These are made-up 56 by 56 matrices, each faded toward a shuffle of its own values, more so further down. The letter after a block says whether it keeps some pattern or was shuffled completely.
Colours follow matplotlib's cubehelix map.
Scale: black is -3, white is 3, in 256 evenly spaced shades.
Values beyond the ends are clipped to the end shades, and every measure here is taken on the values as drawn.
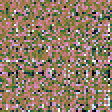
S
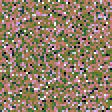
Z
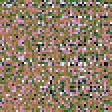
S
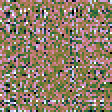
S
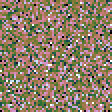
Z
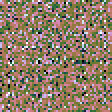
S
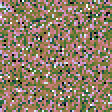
Z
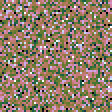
Z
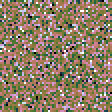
Z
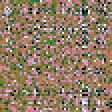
S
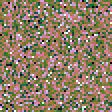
Z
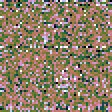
S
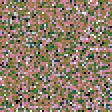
Z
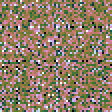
S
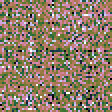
S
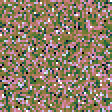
Z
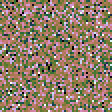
Z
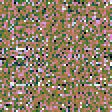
S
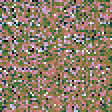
S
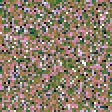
Z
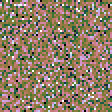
Z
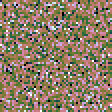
Z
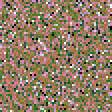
Z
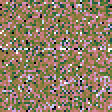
S
